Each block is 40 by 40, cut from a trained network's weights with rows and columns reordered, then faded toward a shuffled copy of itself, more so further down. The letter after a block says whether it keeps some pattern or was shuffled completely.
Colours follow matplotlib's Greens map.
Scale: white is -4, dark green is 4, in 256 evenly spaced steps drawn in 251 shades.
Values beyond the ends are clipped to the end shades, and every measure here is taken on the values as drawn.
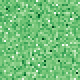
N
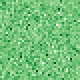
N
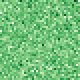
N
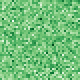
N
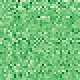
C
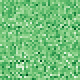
C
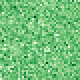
N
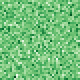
N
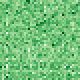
C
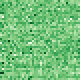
C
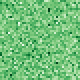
N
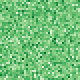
N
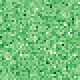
N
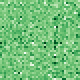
C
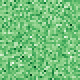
N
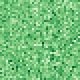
N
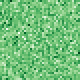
N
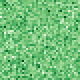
N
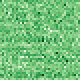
C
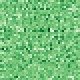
C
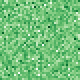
N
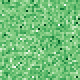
N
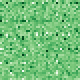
C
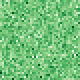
N
